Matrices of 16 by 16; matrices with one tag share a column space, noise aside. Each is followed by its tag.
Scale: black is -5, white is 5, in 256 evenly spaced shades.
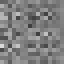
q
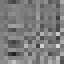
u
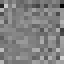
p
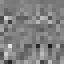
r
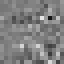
r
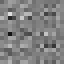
q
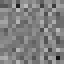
p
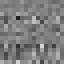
r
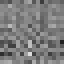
u
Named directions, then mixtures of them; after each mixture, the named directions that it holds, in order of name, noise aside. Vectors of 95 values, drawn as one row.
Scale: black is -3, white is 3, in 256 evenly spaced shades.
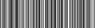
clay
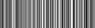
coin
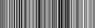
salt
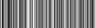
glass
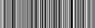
coin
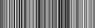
salt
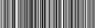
clay, coin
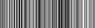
salt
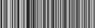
glass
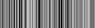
glass, salt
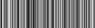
glass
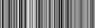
glass, salt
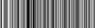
glass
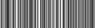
clay, salt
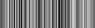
salt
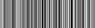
coin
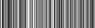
glass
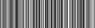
clay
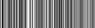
glass, salt
